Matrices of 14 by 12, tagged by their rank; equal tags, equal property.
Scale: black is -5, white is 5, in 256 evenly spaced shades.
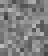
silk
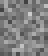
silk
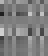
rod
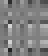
rod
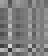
rod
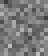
silk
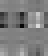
rod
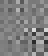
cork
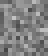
silk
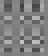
rod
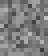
silk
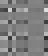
rod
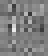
cork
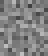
silk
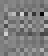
cork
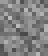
silk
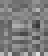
cork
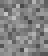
silk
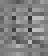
cork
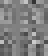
cork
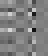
rod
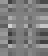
rod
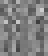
cork
